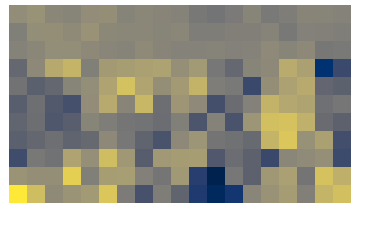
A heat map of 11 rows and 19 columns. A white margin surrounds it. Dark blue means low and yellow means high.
The bottom middle is the ninth with the lowest average. Neither half mirrors the other. The top middle is the calmest part. The top part is calmer, up to a seam about 30% of the way down. No row or column stands out. There is no overall slope.
